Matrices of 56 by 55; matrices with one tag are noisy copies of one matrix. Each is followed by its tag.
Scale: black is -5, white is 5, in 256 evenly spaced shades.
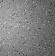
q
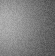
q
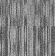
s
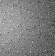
q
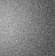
q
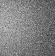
q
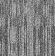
s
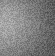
q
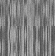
s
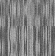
s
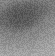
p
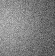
q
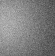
q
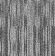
s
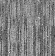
s
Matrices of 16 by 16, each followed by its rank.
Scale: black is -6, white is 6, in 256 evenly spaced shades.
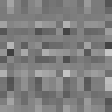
two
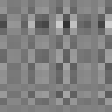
one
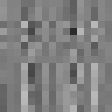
two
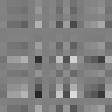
one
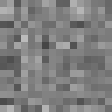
three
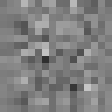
three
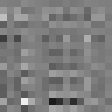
two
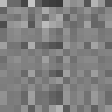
two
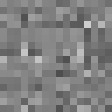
three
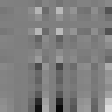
one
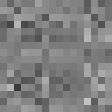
three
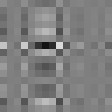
one
